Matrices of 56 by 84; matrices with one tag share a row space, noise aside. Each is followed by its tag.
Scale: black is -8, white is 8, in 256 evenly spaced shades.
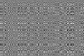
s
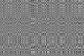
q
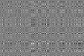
q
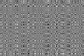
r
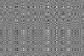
r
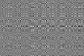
q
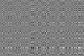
q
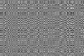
s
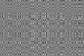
q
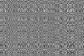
s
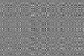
q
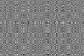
r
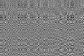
s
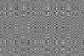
r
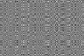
r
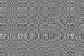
s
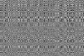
s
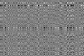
s
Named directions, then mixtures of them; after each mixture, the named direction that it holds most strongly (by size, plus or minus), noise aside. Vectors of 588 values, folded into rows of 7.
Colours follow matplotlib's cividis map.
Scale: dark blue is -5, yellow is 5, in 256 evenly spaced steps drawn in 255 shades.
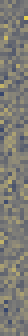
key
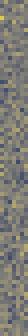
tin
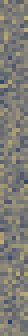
tin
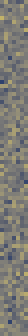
tin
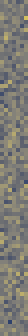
key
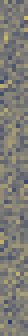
key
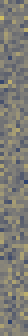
tin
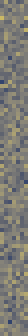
tin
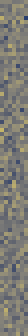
key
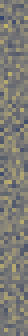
tin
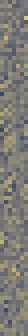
key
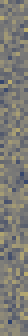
tin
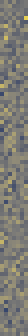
key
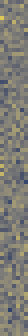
tin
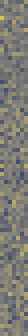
tin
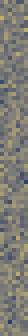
tin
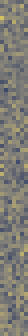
tin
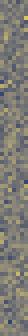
key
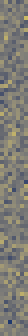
key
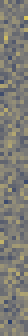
key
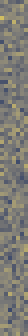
tin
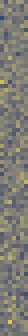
tin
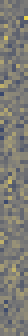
key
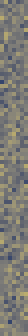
tin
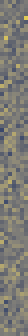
key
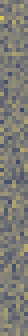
tin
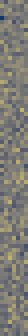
tin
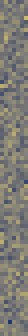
key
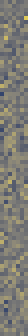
key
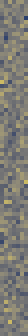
key
